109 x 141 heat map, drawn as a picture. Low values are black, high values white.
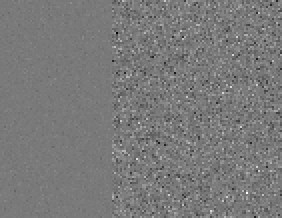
No overall slope runs across the table. The left part is calmer, up to a seam about 40% of the way across. A few values lie far out on both sides of the bulk. Fine speckle covers the field. No single row or column stands out from its neighbours.
